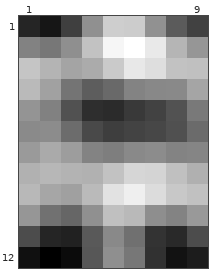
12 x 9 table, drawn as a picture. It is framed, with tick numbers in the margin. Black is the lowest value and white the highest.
Average level on the scale: 50%. Ninth with the highest average: top middle. Ninth with the lowest average: bottom left. Calmest part: middle left.
